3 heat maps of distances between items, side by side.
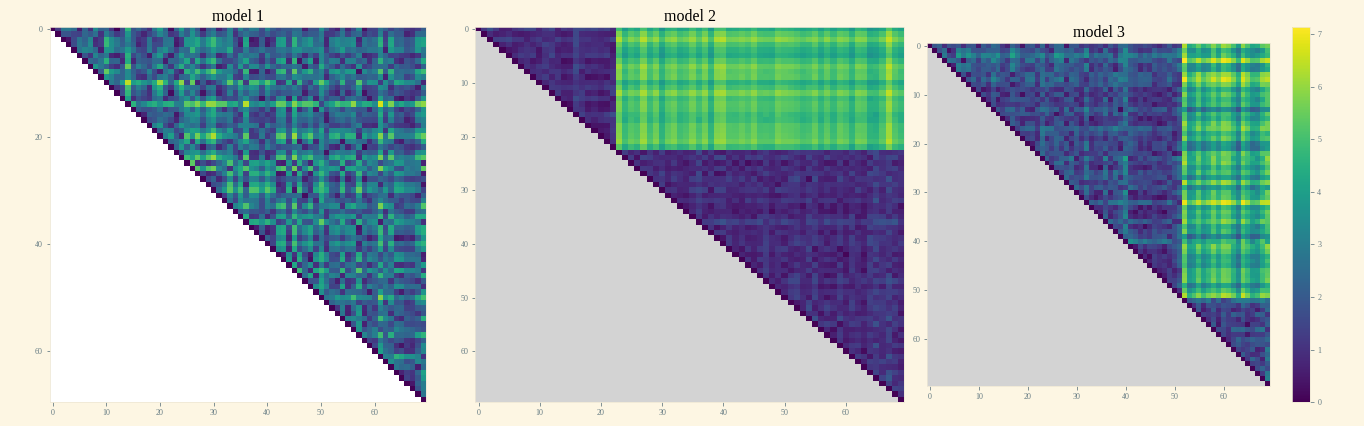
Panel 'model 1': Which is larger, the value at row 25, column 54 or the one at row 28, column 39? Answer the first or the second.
the first
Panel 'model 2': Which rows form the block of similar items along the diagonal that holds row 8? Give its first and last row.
0 to 22
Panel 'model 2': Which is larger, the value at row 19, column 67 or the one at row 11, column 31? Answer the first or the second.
the first
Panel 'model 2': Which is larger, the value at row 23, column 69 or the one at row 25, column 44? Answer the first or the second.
the first
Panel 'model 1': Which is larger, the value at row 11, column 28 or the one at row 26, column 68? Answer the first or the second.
the second
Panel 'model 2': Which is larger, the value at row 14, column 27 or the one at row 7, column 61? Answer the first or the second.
the first
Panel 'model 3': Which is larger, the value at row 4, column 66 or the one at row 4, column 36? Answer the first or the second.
the first
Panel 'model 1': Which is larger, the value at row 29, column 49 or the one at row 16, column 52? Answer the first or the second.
the first
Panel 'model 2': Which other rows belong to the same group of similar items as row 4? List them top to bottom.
0, 1, 2, 3, 5, 6, 7, 8, 9, 10, 11, 12, 13, 14, 15, 16, 17, 18, 19, 20, 21, 22
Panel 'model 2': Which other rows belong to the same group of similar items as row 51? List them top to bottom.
23, 24, 25, 26, 27, 28, 29, 30, 31, 32, 33, 34, 35, 36, 37, 38, 39, 40, 41, 42, 43, 44, 45, 46, 47, 48, 49, 50, 52, 53, 54, 55, 56, 57, 58, 59, 60, 61, 62, 63, 64, 65, 66, 67, 68, 69
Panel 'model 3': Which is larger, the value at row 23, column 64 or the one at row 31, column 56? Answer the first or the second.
the first
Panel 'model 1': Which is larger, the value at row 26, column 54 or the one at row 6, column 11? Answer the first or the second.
the second
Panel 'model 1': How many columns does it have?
70
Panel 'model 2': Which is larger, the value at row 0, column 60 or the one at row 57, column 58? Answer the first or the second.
the first
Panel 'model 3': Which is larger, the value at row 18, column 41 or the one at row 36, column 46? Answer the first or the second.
the first
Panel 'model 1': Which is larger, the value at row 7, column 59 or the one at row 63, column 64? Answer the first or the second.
the second
